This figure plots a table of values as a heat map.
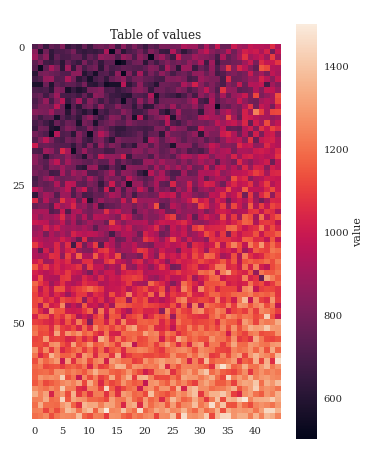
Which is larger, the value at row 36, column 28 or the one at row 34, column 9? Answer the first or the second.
the second
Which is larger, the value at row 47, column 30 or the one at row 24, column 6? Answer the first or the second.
the first
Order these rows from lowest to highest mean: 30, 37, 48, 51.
30, 37, 48, 51
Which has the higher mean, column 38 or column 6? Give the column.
38
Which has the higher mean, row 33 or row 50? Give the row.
50
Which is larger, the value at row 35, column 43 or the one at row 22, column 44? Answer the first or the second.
the first
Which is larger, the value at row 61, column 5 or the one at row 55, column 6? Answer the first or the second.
the first
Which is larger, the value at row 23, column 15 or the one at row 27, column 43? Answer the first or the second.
the second
